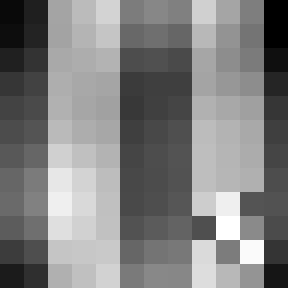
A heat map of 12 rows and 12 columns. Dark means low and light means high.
In the bottom right lies a patch that is rougher than the rest. The bottom right is the roughest part. Upright stripes repeat 2 times across the table.
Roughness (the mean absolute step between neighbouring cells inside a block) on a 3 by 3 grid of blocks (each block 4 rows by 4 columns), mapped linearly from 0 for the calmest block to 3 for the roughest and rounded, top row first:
0 0 1
0 0 0
1 0 3
